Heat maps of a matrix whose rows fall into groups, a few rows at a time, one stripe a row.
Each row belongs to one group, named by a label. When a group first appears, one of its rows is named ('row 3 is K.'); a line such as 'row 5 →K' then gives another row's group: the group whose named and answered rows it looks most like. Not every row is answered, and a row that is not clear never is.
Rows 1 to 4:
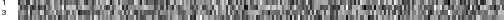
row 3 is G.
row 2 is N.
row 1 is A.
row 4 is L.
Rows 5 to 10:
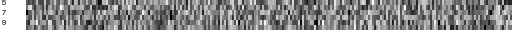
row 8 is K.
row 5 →N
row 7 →A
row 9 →G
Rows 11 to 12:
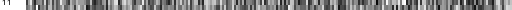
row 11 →L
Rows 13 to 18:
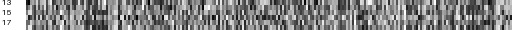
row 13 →G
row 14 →L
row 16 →K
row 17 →G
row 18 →L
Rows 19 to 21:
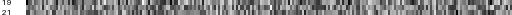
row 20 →K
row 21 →G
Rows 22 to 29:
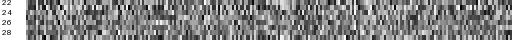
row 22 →N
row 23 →K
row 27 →G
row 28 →N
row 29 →K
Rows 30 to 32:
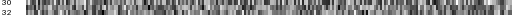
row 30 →L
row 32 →A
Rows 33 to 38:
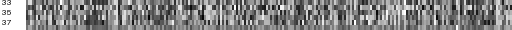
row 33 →L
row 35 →L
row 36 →G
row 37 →G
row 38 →L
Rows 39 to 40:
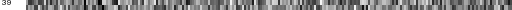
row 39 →N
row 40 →A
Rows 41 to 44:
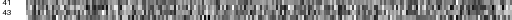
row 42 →L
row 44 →G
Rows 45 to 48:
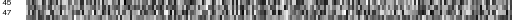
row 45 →K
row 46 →K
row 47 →K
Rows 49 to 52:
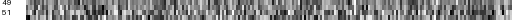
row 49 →A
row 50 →A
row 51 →L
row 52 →G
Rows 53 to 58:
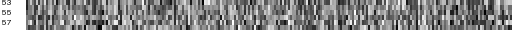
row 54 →A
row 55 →A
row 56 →N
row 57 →L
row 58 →N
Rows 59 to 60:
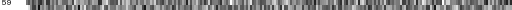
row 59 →N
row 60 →L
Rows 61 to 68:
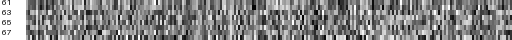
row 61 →N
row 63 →G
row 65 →K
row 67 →N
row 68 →K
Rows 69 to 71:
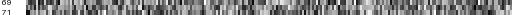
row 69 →N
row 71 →G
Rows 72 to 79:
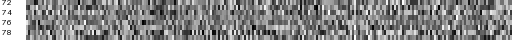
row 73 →G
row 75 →A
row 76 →G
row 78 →K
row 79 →G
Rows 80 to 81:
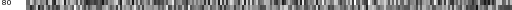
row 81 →N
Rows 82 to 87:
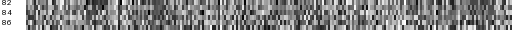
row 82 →G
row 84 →G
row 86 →L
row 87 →K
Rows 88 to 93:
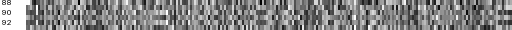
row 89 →L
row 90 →N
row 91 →A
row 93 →G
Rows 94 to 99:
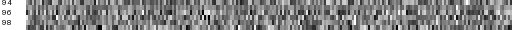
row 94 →K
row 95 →L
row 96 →L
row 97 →G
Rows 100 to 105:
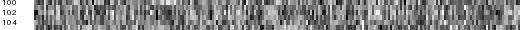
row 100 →N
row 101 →G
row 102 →G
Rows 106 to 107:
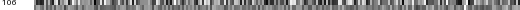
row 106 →K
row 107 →L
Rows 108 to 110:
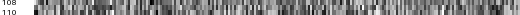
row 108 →G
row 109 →G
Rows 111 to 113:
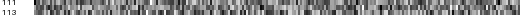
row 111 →A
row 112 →N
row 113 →K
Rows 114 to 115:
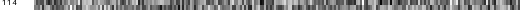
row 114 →N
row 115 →K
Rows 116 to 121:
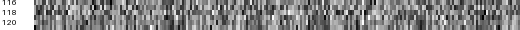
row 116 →A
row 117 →K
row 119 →A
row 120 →A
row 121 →A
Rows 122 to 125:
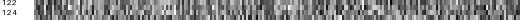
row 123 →N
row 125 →K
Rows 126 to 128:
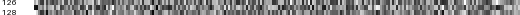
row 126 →L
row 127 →G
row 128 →L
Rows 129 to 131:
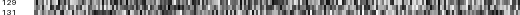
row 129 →K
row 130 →K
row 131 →G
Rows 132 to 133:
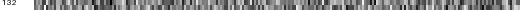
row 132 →A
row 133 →L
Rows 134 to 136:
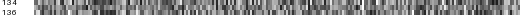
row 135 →A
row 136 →L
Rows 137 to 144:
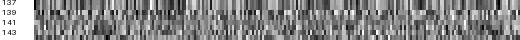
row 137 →A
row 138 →A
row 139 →K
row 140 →K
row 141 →L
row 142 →L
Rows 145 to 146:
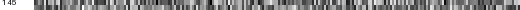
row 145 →G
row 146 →N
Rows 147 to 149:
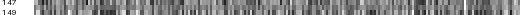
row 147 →A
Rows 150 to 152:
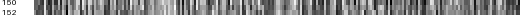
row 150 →N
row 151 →N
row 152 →N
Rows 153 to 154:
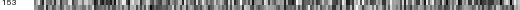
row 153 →L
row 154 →G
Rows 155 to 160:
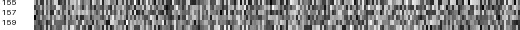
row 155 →K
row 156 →A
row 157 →K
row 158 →A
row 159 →N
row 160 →K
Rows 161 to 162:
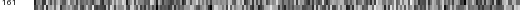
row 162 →G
